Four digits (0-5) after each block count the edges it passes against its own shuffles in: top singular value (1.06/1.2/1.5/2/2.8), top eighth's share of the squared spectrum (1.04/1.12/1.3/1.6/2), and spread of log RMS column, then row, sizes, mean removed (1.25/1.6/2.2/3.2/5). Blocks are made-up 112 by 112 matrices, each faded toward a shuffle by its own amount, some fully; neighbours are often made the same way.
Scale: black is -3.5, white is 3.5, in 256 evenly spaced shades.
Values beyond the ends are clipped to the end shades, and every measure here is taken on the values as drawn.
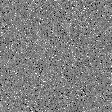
2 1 0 0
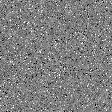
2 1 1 0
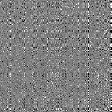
5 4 3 3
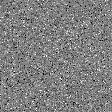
2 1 0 0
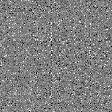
4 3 2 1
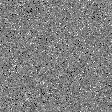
0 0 0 0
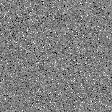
0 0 0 0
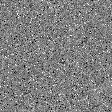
0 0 1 0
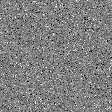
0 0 0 0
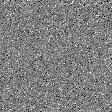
0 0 0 0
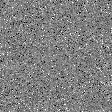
0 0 0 0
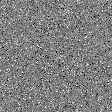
0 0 0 0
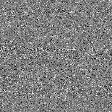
1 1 0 3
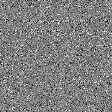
1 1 0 2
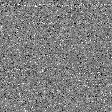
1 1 0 2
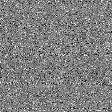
1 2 0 3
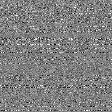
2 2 0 4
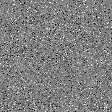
2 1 0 0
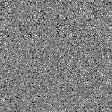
4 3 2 2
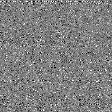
2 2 2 3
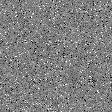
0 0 0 1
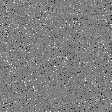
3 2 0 1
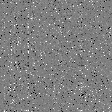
3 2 1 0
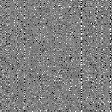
5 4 3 2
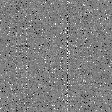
4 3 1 0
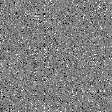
4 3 2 1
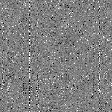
4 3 2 1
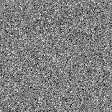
2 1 0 0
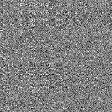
4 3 2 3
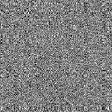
4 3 2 2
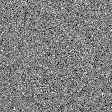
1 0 0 0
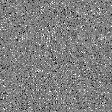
4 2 1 1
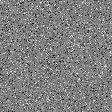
2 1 0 0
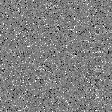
3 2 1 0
